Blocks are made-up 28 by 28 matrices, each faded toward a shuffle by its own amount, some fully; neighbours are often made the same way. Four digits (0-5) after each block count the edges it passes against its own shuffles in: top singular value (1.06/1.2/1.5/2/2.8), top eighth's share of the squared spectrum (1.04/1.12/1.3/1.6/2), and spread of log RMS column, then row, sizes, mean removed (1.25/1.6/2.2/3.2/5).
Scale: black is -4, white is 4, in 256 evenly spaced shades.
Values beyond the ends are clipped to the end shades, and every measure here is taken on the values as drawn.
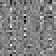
3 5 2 0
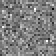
0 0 0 0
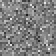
0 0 0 0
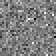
0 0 0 0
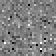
1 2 1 1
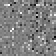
1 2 1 0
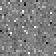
0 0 0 0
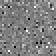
0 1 0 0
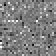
0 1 0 0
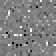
2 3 0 1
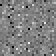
2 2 0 0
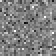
1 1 0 0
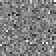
1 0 0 0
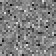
0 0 0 0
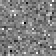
0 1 0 0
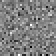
2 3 0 1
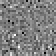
2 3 0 1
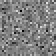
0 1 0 0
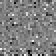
2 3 0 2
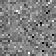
1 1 0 0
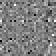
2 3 1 1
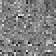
3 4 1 3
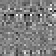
3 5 1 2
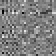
3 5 2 2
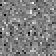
2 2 0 1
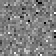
1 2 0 0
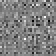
3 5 2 3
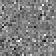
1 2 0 1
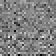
3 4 1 2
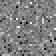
1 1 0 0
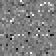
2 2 0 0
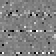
3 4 0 2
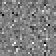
1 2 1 0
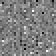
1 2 2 0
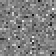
0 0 1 0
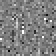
1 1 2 0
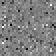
1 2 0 0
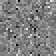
0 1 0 0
